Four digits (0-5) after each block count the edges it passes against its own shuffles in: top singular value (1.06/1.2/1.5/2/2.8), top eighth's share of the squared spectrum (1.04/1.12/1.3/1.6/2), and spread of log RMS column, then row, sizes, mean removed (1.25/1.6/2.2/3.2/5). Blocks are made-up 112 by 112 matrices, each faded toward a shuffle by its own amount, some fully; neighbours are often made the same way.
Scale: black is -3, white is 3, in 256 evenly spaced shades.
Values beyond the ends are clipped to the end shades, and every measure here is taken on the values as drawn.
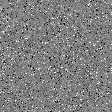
0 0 0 0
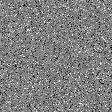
0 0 0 0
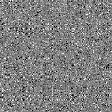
4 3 2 2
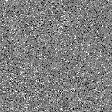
3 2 1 1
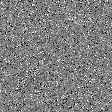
0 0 0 0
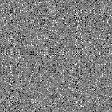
4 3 2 2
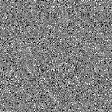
4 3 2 2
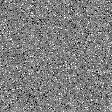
3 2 0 0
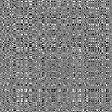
5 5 4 4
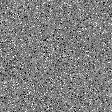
2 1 0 0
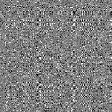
5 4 3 3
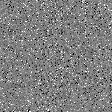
3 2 1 0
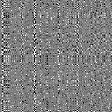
5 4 4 3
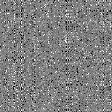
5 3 3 2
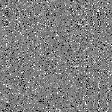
4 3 2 1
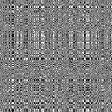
5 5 4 4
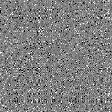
4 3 2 2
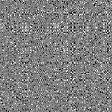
5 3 2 2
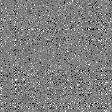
2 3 2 3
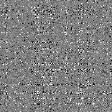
2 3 3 3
